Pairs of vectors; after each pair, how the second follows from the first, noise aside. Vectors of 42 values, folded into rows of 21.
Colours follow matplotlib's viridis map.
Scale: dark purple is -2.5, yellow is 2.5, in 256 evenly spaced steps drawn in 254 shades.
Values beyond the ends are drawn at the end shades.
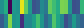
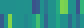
partly zeroed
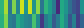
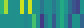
partly zeroed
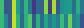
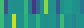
partly zeroed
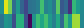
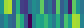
copied
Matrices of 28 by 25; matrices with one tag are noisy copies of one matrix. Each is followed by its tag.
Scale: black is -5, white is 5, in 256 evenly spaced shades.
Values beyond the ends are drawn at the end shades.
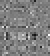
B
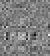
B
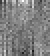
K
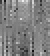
K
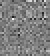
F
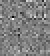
F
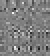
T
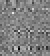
T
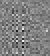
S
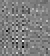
S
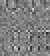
T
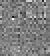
F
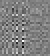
S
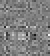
B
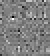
F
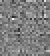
F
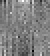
K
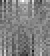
K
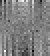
K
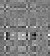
B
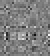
B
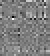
F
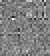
F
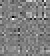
F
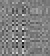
S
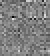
F
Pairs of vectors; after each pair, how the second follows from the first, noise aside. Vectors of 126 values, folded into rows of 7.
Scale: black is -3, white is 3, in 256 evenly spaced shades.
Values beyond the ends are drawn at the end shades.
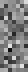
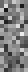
wrapped around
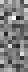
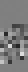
partly zeroed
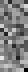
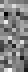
wrapped around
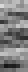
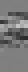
partly zeroed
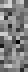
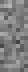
shrunk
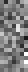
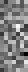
sign-scrambled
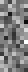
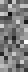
copied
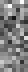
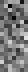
sign-scrambled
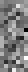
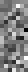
copied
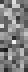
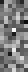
reversed
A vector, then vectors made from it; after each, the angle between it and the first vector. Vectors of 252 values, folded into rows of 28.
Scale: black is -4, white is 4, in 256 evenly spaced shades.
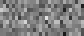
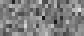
orthogonal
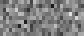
orthogonal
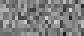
nearly parallel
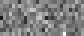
partly opposed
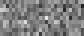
nearly parallel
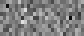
partly aligned
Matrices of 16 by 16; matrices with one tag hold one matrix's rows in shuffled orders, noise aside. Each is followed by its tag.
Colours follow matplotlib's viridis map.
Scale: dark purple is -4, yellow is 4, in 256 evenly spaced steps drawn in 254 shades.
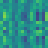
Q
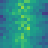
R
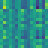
Q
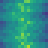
R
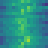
R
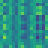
Q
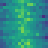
R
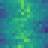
R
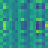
Q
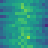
R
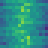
R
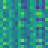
Q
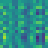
Q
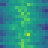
R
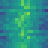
R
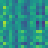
Q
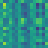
Q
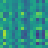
Q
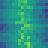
R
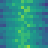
R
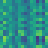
Q
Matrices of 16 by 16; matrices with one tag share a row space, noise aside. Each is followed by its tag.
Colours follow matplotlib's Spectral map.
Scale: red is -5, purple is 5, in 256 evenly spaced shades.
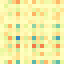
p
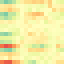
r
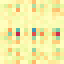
p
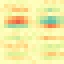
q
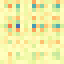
p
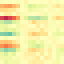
r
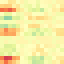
r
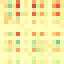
p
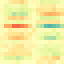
q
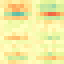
q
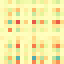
p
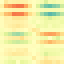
q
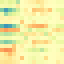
r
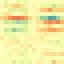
q
